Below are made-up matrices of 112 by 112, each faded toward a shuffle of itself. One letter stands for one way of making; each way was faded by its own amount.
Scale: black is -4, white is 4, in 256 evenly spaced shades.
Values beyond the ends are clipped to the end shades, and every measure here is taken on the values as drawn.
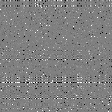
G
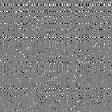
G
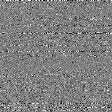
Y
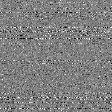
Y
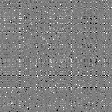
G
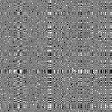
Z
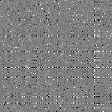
G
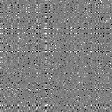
G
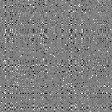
G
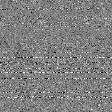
Y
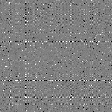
G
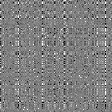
Z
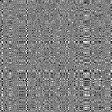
Z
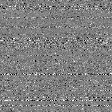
Y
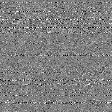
Y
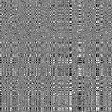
Z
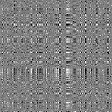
Z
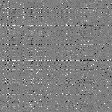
G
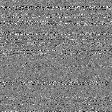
Y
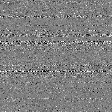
Y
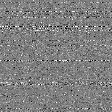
Y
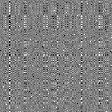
Z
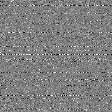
Y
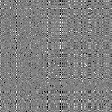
Z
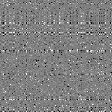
G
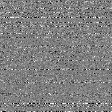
Y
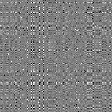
Z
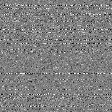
Y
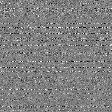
Y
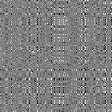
Z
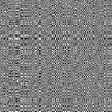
Z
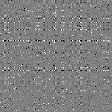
G
